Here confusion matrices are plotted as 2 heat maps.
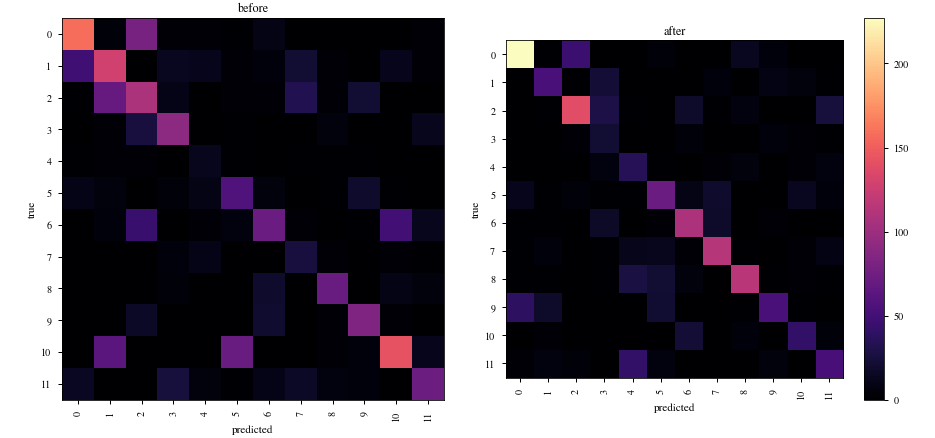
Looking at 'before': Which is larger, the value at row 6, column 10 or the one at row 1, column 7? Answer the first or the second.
the first
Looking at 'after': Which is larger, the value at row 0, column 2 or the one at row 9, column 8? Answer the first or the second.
the first
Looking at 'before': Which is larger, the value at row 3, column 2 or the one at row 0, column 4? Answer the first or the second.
the first
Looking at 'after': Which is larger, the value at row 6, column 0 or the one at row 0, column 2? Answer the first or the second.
the second
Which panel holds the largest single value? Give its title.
after
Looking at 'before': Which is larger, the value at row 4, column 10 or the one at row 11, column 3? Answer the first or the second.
the second
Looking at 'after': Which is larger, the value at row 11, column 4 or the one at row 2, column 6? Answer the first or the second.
the first
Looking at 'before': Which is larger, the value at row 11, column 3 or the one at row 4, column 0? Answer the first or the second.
the first
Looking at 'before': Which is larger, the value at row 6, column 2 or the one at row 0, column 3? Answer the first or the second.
the first
